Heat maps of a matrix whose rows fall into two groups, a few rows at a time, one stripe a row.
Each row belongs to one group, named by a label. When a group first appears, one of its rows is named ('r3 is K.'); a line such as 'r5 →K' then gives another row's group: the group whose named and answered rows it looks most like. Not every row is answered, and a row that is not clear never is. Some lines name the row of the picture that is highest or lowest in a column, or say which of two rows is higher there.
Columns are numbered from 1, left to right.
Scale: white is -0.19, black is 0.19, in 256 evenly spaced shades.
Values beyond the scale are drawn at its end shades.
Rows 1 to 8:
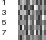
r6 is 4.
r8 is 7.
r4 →4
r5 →4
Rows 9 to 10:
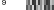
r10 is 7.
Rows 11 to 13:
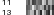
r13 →4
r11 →4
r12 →7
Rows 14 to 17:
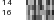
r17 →4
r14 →4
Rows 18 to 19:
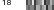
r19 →4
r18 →7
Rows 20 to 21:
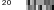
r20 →7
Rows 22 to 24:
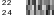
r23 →4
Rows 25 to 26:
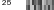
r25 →4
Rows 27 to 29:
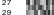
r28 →4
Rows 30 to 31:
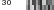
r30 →4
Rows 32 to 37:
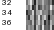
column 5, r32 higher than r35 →Yes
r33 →4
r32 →4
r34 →7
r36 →7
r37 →4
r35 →7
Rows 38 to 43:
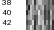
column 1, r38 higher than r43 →Yes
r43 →4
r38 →7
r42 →7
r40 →7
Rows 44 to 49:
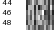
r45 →4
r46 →7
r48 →7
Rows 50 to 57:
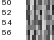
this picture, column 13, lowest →57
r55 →4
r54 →4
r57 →4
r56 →7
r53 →7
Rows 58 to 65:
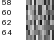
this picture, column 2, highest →64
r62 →4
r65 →4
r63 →7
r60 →4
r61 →7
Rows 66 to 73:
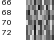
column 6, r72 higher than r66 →No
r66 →4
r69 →7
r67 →4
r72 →4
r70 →4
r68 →7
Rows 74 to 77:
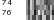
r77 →4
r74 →7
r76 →7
